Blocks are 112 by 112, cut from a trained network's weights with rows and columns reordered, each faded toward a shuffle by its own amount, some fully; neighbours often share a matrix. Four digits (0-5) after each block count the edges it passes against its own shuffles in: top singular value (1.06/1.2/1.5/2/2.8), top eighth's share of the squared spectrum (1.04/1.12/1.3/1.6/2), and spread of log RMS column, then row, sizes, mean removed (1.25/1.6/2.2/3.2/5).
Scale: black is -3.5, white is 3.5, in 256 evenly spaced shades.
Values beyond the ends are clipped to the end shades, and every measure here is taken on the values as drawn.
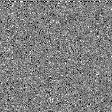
3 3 2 1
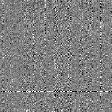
4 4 4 2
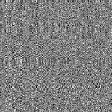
4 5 3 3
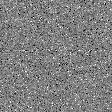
1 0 0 0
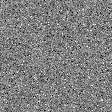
1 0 0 0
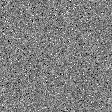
0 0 0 0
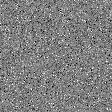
0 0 0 0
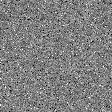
0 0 0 0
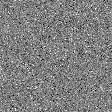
0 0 0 0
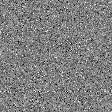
2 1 0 0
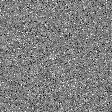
1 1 0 0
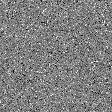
0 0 0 0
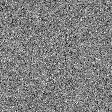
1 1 0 0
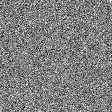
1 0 0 0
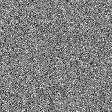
2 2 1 0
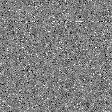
2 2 1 1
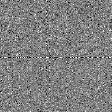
4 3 3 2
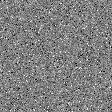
1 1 0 0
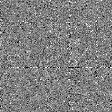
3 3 2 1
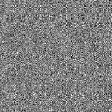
4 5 3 3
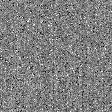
2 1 0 0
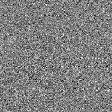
3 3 1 2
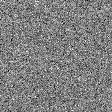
2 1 0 0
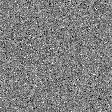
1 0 0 0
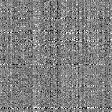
4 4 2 4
